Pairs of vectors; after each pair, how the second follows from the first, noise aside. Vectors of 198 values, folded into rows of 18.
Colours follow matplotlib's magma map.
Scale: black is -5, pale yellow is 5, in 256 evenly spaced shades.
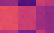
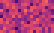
shuffled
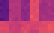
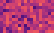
shuffled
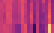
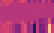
partly zeroed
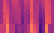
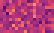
shuffled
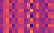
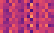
negated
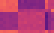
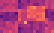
wrapped around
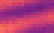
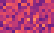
shuffled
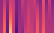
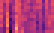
negated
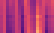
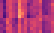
wrapped around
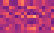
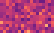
shuffled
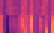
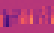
partly zeroed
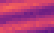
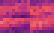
wrapped around
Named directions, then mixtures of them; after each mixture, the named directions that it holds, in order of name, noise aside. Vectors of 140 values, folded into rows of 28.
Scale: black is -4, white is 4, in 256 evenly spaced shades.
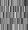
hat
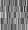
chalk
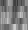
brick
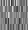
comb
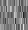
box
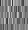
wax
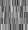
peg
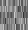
box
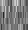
brick, hat, peg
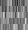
brick, peg, wax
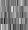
brick, peg, wax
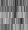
box, brick, chalk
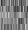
brick, chalk, comb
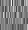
hat, peg, wax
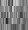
brick, comb, wax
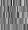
peg, wax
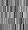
box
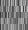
chalk, comb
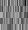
chalk, hat, peg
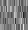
box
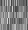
brick, comb, hat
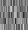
box, wax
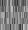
brick, peg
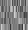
box, peg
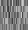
box, comb, wax
